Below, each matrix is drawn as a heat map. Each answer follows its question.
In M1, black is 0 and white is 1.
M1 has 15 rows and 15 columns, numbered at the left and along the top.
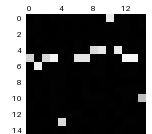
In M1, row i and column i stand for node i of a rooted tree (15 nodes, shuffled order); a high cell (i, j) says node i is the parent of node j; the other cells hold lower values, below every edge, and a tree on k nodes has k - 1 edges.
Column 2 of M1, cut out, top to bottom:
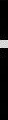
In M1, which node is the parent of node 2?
5
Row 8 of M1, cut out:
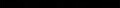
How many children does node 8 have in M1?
0
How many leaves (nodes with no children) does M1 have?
9
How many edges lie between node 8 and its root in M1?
3
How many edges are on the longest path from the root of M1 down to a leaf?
3
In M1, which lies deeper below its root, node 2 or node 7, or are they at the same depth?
the same depth
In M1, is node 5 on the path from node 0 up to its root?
yes
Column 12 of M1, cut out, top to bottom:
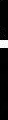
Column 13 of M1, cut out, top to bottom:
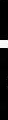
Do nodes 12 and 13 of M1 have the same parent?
yes
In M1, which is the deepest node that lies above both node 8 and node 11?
4
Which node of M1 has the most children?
5
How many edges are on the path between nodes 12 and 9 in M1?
4
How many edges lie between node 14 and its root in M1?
3
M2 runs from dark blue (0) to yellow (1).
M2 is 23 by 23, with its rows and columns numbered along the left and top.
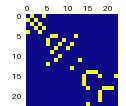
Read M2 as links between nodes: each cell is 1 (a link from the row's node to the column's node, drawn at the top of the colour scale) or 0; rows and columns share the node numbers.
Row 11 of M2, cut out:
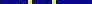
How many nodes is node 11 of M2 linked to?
2
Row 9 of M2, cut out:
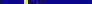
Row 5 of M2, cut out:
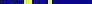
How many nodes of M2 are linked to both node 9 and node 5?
1
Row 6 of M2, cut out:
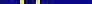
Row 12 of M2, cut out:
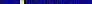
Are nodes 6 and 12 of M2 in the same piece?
yes
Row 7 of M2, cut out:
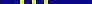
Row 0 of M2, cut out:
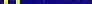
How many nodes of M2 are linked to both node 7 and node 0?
0
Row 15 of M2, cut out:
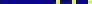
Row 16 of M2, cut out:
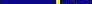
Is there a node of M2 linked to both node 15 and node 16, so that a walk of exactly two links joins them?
yes
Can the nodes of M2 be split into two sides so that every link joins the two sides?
no
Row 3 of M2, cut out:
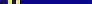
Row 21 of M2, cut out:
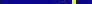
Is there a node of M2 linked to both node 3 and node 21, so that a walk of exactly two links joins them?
no
